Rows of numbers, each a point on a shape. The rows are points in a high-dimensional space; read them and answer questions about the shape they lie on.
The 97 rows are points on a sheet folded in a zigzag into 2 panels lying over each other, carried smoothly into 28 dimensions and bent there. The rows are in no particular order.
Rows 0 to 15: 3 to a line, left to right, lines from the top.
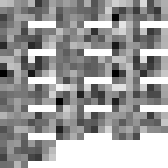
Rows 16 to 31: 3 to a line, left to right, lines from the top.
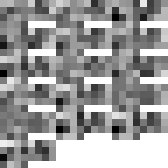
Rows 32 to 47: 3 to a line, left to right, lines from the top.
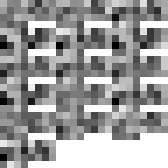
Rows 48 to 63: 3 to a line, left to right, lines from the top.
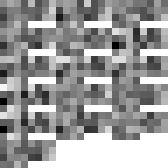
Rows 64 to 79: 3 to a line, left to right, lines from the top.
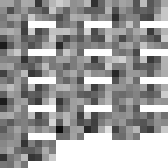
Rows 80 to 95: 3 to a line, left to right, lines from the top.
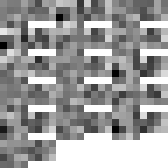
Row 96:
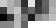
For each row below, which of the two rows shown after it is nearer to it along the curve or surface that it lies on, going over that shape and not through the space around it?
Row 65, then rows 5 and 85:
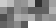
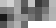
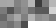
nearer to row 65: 5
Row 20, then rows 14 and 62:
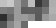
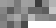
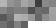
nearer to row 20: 62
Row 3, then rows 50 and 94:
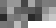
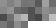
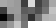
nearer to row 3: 94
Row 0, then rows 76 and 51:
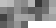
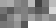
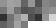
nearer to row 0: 51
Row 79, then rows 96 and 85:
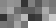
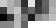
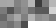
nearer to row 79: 96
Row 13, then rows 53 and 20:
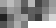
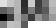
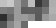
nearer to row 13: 20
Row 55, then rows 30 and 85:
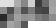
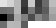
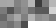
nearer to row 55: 30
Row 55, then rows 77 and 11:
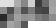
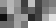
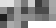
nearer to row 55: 11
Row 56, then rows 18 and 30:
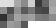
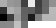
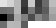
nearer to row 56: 30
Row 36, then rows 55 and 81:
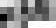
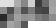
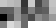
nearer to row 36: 55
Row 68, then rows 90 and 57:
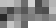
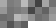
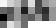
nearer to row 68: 57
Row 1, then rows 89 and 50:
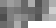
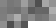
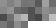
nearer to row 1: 89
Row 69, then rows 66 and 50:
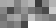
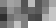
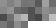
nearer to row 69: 66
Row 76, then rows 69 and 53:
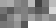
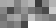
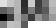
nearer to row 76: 69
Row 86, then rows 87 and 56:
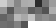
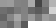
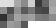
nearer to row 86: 56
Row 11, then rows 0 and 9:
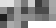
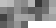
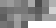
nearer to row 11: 0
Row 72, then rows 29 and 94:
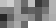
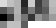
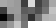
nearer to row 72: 29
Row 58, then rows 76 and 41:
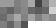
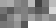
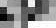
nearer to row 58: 76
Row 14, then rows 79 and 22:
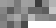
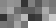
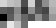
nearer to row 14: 22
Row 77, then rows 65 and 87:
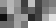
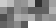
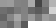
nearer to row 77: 65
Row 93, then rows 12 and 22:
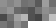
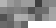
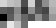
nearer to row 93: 12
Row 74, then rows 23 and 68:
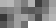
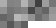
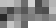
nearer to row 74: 23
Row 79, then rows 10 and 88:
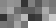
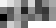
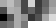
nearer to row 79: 88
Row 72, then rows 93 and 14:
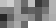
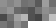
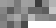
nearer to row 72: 93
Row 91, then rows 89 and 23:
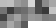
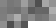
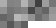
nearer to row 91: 89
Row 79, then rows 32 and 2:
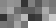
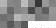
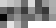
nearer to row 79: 32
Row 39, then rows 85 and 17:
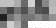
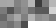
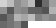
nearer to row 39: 85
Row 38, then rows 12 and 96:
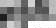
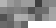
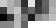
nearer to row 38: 96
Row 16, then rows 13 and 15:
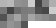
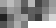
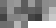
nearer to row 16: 15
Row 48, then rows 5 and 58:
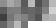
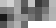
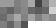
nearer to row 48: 58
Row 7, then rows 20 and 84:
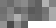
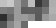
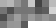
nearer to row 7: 84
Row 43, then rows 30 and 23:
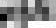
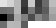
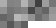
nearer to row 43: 30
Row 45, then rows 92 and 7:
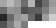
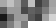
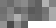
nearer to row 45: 92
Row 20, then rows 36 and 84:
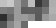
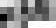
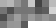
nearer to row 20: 36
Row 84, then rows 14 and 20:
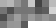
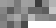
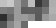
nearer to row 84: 14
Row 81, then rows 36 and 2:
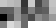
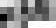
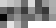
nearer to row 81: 2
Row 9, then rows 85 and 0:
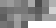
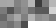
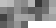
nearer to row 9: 85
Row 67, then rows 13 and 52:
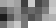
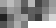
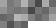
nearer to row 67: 13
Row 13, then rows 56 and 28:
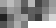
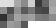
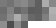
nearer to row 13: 56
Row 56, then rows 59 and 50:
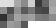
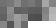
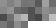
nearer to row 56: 50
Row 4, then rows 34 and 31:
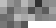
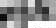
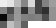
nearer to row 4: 31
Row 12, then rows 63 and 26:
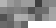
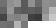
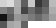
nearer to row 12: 26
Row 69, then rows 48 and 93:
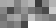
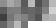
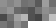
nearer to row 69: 48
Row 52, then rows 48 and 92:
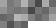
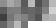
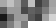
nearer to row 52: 92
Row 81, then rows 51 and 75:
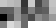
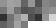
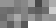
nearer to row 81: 75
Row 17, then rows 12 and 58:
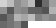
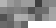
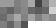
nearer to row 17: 12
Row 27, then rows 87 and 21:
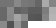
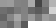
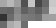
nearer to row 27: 87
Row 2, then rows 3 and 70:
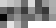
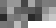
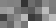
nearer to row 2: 3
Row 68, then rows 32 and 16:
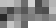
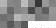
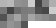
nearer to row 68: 16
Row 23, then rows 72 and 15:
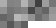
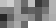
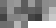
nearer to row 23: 72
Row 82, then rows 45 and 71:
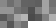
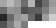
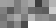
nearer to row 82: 45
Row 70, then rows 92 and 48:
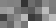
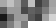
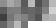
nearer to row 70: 92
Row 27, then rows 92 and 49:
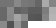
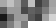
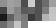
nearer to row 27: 49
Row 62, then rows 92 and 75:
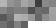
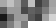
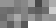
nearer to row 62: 92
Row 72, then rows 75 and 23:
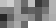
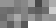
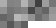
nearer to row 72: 23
